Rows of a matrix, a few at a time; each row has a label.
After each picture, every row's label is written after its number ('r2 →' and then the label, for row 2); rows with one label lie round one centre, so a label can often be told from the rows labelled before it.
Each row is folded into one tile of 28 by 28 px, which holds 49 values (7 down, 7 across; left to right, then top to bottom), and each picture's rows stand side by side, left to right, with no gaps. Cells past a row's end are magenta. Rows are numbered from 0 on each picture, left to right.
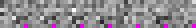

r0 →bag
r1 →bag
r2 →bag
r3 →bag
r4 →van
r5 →bag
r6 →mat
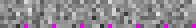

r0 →mat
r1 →van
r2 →mat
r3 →mat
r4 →van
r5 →mat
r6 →mat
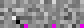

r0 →bag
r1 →mat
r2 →mat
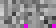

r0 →van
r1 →bag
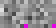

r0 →van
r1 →mat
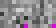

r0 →bag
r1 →van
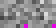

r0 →mat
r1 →mat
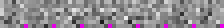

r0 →van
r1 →mat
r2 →bag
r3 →bag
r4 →bag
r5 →mat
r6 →van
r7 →van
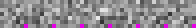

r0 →bag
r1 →van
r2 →van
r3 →bag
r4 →mat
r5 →bag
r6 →bag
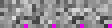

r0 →bag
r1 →van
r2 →bag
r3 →bag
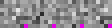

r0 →bag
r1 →van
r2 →mat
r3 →bag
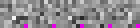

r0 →bag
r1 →van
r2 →bag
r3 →mat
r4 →mat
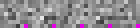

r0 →mat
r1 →bag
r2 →van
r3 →bag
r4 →mat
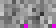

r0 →van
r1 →van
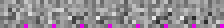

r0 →mat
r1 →van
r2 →bag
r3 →bag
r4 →van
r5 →bag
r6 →bag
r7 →van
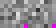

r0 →mat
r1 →mat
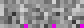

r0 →van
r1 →mat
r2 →bag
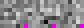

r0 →mat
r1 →bag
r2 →van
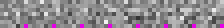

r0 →mat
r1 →mat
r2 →van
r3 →van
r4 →bag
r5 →mat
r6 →bag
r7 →bag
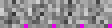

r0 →van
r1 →van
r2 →van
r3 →van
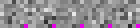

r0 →van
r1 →bag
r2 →mat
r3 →mat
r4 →mat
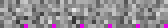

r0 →bag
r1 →van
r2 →bag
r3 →van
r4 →van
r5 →mat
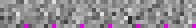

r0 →mat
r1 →mat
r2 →van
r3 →mat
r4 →bag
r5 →mat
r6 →van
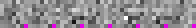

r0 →van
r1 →van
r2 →bag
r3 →van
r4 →bag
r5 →bag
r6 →van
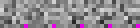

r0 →van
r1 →mat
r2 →bag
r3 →bag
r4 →bag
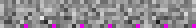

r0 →van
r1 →bag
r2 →mat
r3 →mat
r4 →bag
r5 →bag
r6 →mat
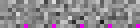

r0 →mat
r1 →mat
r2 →bag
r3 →bag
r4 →mat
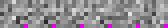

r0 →bag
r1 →bag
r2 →bag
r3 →bag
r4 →mat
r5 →van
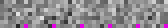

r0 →mat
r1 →bag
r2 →van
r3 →mat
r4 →van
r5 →mat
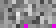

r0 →mat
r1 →van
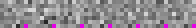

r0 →mat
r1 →bag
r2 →van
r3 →mat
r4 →mat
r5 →mat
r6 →mat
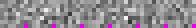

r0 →mat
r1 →bag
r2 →van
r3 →mat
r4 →bag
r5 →van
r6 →mat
